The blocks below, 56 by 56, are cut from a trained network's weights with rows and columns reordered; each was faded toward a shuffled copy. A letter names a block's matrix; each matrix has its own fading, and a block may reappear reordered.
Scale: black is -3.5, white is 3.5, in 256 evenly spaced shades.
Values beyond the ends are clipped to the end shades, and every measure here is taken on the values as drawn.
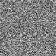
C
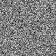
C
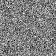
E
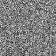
C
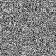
C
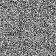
E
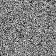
E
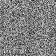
E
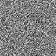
C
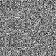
C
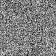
E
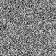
C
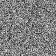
E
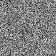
E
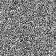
E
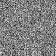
C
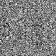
C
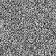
C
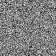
E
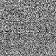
C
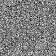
E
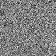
C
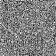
E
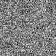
C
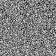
E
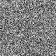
E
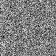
E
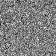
E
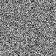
C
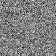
C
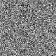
C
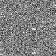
C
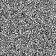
E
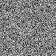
C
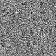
C
